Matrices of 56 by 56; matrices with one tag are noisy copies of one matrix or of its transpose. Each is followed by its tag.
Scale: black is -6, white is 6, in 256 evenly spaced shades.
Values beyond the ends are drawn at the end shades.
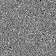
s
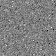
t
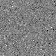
t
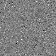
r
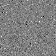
r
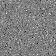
s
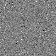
r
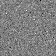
s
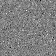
s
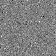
r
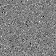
r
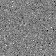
t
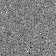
t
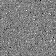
s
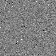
r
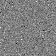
r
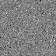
s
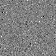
r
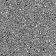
t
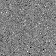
t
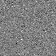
r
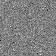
s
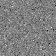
t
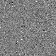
r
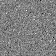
s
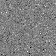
t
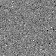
t
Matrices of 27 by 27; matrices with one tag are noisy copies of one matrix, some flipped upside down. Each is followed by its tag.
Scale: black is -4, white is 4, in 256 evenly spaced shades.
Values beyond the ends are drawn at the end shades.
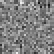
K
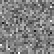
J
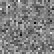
J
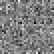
J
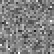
J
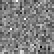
K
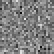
K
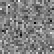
J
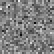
J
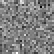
K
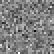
J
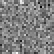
K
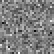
J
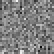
K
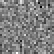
K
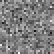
J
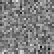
K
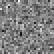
J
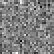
K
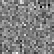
K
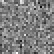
K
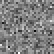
J
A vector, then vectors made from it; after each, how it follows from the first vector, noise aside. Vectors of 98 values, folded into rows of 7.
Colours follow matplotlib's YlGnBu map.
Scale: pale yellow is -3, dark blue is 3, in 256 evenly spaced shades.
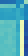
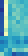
reversed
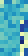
sign-scrambled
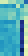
negated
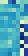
sign-scrambled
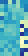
sign-scrambled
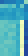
copied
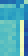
copied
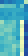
copied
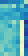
copied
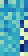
sign-scrambled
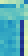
negated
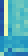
reversed
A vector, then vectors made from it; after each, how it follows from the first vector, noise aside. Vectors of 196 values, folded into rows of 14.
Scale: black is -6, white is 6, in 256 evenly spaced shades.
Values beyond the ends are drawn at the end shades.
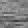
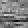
scaled up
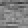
wrapped around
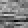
scaled up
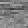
wrapped around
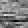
scaled up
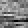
scaled up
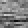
scaled up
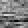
scaled up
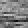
scaled up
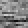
scaled up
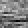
scaled up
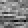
scaled up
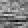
scaled up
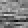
scaled up
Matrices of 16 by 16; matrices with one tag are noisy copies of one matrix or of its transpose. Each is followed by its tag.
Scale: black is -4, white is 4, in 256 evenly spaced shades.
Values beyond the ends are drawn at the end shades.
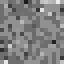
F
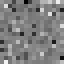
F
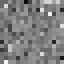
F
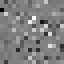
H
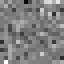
F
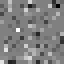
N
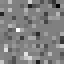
N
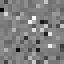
H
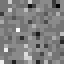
N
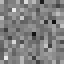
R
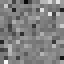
F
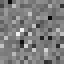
H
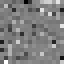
F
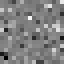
N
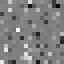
N
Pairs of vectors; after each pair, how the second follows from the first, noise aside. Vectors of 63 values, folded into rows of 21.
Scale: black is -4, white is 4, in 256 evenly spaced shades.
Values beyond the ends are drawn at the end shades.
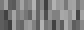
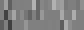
partly zeroed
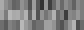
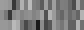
shuffled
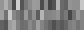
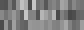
shuffled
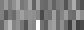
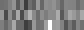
shuffled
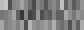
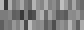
sign-scrambled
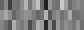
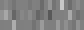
partly zeroed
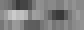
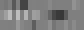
partly zeroed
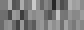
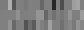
partly zeroed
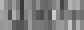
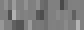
partly zeroed
